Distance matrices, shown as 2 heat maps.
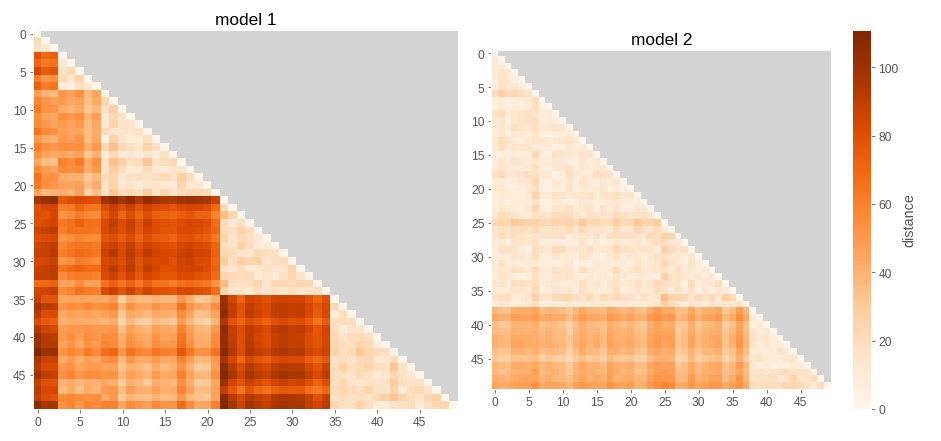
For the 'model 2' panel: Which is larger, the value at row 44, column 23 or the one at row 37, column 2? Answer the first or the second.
the first
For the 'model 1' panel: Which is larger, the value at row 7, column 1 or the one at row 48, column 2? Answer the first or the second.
the second
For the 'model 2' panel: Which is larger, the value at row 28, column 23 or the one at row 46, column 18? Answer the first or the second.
the second
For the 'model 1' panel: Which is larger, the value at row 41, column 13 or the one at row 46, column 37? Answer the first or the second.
the first
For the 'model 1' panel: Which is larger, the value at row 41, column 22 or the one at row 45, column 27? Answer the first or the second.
the first
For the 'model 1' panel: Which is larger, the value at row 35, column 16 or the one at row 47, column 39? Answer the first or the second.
the first
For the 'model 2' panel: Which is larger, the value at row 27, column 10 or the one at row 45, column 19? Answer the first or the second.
the second
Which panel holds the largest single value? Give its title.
model 1
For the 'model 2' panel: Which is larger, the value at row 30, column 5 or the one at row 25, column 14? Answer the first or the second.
the second
